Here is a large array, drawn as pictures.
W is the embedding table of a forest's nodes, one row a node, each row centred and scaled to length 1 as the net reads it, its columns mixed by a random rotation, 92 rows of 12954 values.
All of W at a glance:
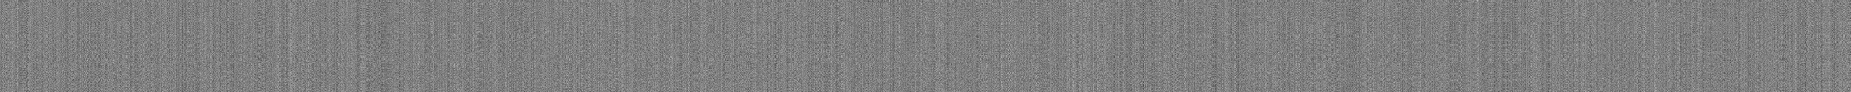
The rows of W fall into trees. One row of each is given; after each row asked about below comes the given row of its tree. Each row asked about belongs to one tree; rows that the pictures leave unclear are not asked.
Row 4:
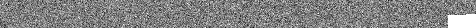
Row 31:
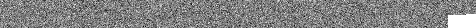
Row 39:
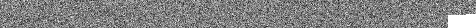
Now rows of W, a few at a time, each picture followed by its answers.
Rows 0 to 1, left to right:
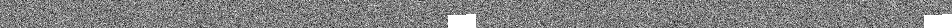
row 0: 31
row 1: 31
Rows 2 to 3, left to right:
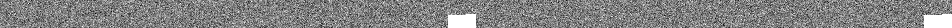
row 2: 39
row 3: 4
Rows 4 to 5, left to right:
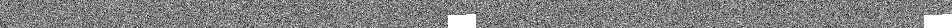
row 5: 39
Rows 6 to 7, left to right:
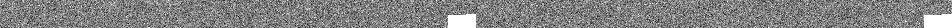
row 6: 4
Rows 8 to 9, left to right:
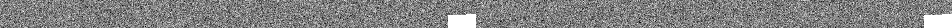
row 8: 31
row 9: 39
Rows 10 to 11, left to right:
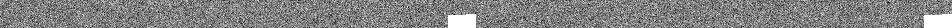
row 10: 4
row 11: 39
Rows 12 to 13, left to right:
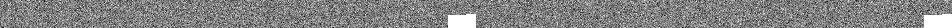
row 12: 31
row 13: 4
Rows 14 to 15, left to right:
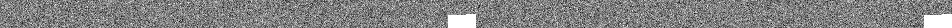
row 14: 39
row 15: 4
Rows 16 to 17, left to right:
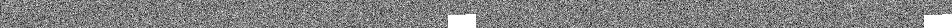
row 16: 39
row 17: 31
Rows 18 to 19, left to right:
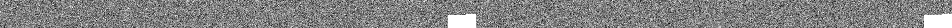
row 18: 4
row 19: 39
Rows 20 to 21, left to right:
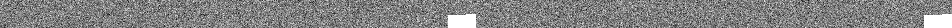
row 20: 4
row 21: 31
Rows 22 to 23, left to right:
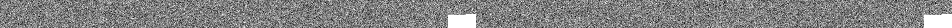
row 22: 39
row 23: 39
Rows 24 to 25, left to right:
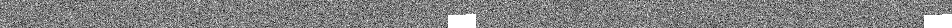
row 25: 31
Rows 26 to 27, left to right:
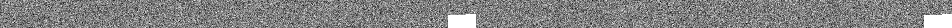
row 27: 31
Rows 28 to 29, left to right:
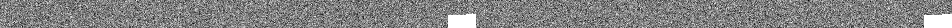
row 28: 39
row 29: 31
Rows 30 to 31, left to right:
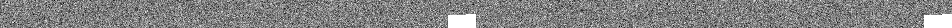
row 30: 39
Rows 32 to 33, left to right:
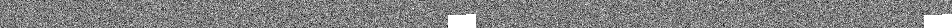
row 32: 31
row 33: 4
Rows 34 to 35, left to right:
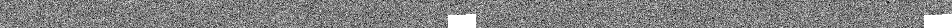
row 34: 39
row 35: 39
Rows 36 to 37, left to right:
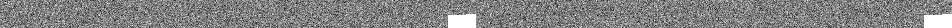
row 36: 39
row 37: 39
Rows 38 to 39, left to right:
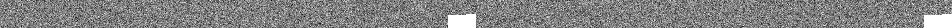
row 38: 31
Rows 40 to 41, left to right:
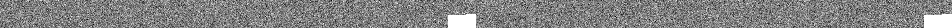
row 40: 4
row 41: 39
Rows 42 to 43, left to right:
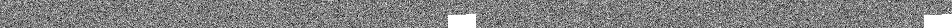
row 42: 39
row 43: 39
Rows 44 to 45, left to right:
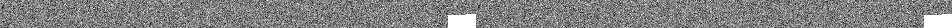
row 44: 4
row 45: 4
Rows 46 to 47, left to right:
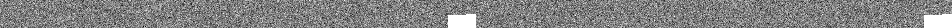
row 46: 31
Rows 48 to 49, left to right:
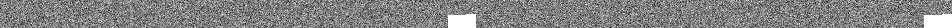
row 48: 39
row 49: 4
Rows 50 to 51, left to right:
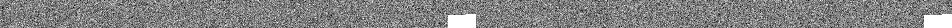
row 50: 4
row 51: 31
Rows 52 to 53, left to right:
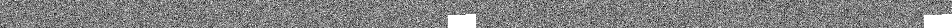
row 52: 4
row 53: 39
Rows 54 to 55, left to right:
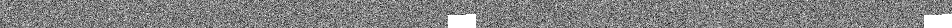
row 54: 4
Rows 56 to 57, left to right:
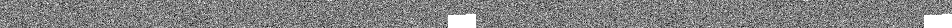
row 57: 39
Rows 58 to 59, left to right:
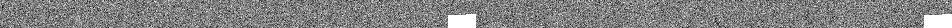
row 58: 4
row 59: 4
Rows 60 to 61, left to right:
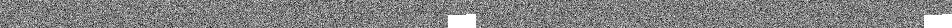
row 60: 4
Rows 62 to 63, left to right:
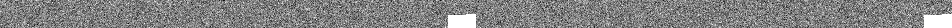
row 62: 4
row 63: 39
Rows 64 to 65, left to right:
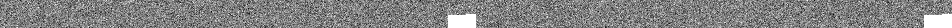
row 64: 39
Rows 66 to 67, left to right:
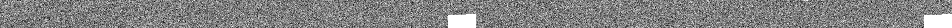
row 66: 39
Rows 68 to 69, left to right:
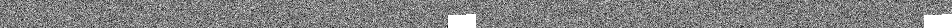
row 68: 31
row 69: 39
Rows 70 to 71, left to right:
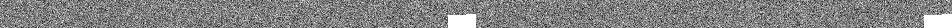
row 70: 31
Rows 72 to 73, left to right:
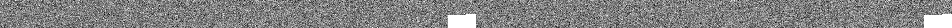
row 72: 4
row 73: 4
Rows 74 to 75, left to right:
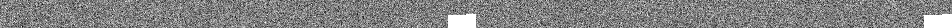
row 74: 39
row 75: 31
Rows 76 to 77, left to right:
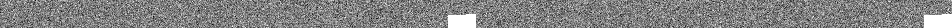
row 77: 39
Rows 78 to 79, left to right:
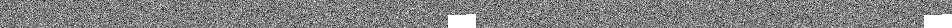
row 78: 31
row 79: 4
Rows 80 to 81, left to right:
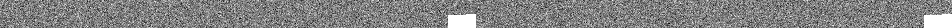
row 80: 4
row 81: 39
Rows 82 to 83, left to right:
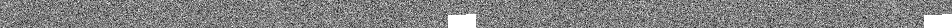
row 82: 39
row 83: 31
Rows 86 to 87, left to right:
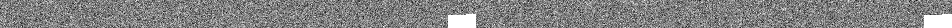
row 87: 4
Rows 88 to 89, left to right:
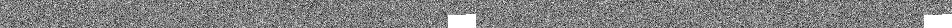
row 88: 39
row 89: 39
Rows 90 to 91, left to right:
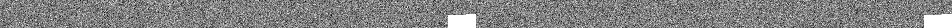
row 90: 4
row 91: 39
